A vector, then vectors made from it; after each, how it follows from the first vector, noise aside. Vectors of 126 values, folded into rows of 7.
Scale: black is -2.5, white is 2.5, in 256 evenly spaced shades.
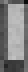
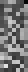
sign-scrambled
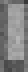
shrunk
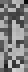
sign-scrambled
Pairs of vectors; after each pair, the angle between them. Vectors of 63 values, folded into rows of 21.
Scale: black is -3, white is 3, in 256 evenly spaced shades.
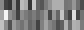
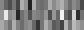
nearly parallel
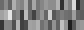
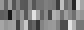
nearly opposite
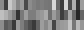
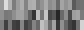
orthogonal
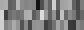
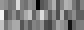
nearly parallel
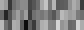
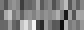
partly opposed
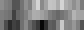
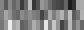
partly opposed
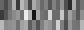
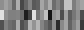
nearly opposite
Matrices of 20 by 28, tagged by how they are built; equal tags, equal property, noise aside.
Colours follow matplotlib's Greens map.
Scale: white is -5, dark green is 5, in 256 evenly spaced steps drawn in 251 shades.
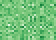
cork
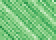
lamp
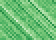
lamp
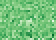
cork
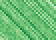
lamp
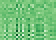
cork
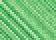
lamp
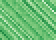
lamp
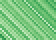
lamp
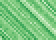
lamp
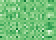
cork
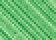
lamp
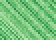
lamp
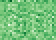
cork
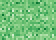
cork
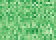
cork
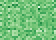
cork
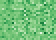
cork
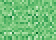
cork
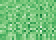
cork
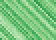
lamp
